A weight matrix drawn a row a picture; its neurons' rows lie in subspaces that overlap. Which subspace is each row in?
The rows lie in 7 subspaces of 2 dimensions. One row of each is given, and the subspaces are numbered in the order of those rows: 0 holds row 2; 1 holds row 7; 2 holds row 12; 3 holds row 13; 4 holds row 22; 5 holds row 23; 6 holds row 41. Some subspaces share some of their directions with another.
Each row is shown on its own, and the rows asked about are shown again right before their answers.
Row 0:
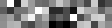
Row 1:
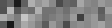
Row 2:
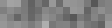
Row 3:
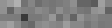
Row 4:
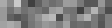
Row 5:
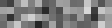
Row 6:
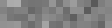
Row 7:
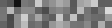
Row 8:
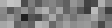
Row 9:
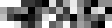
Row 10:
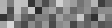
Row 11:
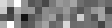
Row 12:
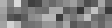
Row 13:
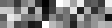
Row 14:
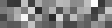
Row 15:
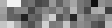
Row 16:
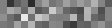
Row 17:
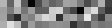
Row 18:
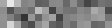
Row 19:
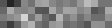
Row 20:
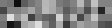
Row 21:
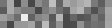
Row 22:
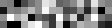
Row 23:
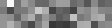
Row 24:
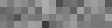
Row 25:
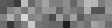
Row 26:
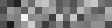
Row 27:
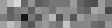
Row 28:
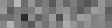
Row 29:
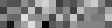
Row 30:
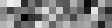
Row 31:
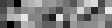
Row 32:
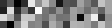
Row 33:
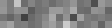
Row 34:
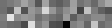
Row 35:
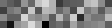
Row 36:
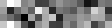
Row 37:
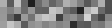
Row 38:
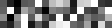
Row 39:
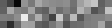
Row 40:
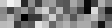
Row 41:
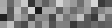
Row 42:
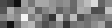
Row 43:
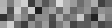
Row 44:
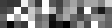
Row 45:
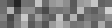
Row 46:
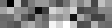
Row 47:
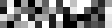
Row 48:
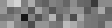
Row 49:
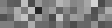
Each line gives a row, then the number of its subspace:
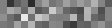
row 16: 2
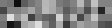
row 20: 4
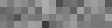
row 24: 3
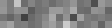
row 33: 5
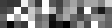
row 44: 1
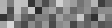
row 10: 6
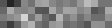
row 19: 5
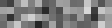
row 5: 4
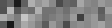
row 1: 6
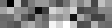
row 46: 5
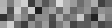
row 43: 6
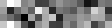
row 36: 5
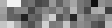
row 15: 0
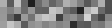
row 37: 2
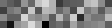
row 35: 3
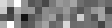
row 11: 6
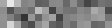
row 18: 5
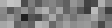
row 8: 4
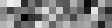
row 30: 4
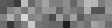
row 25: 1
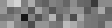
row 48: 2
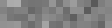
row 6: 0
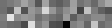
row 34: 1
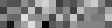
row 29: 3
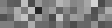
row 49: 6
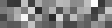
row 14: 6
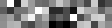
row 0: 5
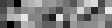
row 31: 2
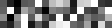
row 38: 1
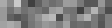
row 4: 2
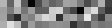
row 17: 2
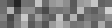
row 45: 1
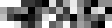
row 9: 0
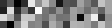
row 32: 6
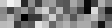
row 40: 4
